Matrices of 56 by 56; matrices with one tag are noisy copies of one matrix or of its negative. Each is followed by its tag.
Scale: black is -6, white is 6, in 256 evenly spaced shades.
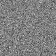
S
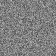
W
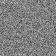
W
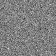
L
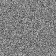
W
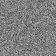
S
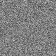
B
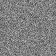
L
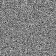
B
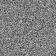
W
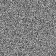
W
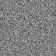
L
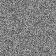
S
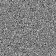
W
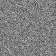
L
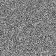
S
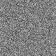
L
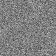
B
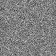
L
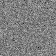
B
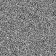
L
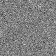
B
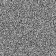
W
